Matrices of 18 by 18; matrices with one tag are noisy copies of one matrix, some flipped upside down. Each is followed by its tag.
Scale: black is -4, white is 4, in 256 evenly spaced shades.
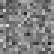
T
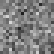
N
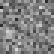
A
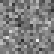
N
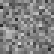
A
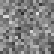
N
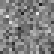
N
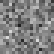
N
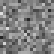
T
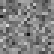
T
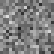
N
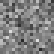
N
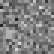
A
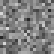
T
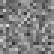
T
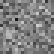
A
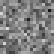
T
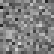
A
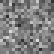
N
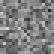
T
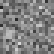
A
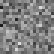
A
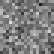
N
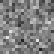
N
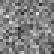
N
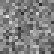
N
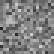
A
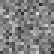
N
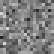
T
